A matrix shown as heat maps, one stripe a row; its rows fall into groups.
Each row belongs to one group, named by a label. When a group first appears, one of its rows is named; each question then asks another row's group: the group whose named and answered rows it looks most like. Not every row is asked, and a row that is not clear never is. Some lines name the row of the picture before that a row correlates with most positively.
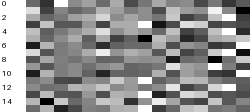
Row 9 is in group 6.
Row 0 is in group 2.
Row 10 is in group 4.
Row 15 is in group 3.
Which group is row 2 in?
6
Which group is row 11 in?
3
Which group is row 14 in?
2
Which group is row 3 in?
3
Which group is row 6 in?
4
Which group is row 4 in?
6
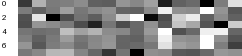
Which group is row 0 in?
4
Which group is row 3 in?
4
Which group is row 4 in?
6
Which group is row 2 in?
3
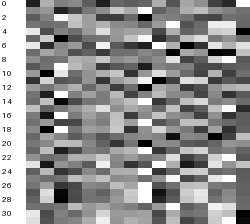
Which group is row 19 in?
4
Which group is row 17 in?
3
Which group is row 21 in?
3
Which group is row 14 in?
3
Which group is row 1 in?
3
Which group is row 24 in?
3
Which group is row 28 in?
3
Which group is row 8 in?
6
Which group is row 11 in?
3
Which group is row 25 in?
6
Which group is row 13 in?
2
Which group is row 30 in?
6
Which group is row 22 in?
6
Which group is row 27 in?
3
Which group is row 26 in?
3
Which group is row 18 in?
2
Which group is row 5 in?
3
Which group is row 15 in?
6
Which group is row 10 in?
2
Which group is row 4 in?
6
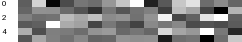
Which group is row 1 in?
4
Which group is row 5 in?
4
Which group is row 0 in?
3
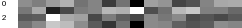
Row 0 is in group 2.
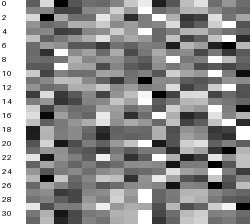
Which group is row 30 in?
3
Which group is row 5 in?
6
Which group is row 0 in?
3
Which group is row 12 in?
6
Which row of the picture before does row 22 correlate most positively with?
0
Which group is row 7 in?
2
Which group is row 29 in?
6
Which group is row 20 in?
3
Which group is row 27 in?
3
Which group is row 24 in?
6
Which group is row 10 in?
6
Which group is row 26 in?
4
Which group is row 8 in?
6
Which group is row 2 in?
2
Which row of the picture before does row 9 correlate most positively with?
2
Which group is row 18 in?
4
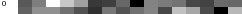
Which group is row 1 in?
4
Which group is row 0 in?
2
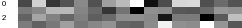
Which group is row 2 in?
4
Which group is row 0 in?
3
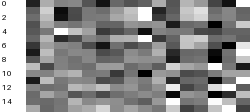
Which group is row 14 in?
6
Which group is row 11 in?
4
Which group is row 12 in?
6
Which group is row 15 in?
6
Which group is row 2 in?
3
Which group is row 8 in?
4
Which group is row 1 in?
3
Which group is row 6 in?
4
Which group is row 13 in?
4
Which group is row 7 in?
4
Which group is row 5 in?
3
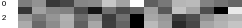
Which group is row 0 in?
3
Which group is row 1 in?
4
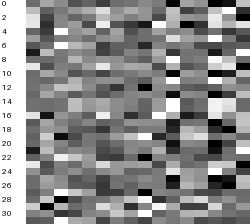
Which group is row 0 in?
4
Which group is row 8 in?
6
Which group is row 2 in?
6
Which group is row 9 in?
6
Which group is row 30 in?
3
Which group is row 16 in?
2
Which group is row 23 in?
6
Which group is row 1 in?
6
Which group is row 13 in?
4
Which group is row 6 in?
2
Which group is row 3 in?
2
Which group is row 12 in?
2
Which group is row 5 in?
6
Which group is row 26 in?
4
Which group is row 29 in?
2
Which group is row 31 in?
2
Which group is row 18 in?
4
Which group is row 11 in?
6
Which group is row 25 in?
4
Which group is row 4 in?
2
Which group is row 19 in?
3
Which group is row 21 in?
4
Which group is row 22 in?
2
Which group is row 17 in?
4
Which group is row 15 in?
6
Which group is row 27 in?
2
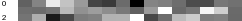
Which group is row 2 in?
3
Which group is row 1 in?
6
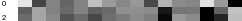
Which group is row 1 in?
4
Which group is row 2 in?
4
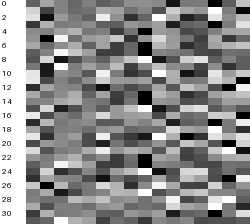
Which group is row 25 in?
4
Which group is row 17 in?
4
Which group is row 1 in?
6
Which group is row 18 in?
6
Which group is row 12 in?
4
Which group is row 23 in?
2
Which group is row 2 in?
2
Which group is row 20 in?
4
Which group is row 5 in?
2
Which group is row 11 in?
6
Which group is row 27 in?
3
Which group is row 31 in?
2
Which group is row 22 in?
2
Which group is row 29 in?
6
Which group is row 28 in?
6
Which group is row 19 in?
2
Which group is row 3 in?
4
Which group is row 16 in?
6
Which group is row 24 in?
3
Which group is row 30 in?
4
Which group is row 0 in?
4
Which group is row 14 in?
2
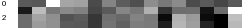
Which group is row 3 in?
4
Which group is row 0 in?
2
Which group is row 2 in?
4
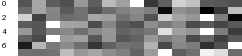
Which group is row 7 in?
6
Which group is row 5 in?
2
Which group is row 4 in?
6
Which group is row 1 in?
4
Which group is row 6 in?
4
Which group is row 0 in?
3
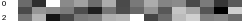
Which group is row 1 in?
4
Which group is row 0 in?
2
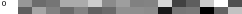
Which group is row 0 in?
6
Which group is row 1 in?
4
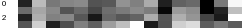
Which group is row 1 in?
4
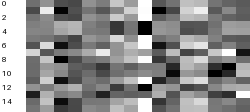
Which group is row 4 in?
2
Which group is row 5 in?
3
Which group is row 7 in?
6
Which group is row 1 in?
3
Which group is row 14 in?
3
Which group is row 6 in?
3
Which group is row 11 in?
3
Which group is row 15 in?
3
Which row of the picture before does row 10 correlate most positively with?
1
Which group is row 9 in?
4
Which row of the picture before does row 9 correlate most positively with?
1
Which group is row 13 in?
4
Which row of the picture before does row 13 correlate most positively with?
2
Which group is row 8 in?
3
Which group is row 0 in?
3
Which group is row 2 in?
3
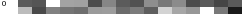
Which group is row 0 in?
2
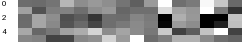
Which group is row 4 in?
6
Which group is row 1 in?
6
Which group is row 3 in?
4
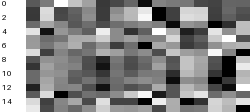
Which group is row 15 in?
6
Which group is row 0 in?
2
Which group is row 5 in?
6
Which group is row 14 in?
2
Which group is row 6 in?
2
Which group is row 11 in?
4
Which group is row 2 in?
3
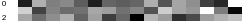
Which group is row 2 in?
2
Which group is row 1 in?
6
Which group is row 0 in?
4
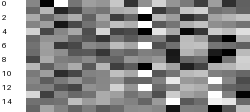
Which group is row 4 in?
2
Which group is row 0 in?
2
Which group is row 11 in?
6
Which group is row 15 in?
4
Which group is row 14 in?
6
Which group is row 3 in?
3
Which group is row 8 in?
4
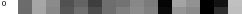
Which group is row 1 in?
4
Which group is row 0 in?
4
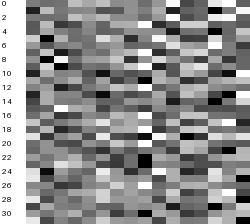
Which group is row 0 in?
6
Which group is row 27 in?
6
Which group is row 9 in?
3
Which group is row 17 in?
6
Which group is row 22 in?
2
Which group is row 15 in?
2
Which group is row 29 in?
4
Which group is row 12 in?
3
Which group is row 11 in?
2
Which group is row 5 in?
2
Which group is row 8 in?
2
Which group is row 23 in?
2
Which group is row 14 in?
4
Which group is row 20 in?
3
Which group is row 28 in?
6
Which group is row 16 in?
3
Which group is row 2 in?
6
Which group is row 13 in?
4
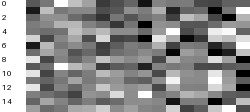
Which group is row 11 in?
6
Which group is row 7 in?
4
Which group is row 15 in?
6
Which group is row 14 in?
4
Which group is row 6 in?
4
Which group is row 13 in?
3
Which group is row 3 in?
2
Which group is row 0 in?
2
